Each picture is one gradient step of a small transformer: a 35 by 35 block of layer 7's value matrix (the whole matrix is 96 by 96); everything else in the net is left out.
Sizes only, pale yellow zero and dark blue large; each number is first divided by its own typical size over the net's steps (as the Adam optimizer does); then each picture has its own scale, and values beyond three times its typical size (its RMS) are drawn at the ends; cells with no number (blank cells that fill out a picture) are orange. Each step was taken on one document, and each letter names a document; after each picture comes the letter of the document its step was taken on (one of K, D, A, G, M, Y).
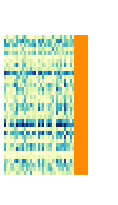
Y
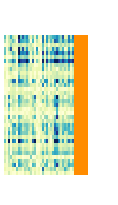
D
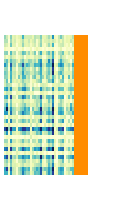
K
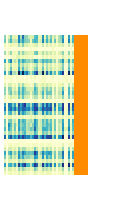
D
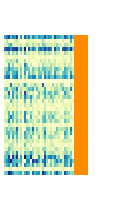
Y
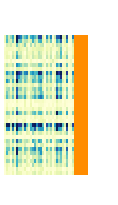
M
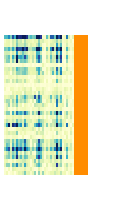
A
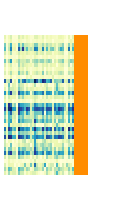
D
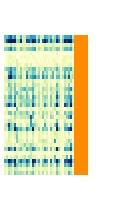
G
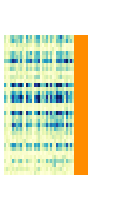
G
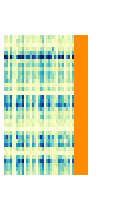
K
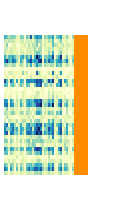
K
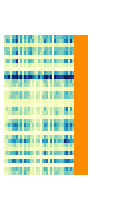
Y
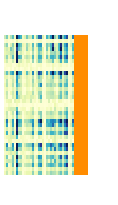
M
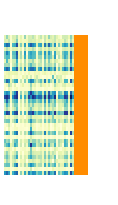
Y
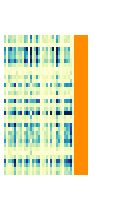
G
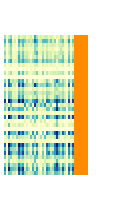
D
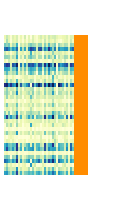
Y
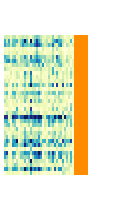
K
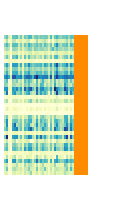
Y
